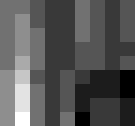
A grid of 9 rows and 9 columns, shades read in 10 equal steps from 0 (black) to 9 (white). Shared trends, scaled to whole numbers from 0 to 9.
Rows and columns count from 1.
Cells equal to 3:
17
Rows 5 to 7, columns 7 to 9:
3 2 3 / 1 1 0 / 1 1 0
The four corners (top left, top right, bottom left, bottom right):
4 3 5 1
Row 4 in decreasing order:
5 4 4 3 3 2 2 2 2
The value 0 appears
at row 6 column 9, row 7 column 9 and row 9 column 6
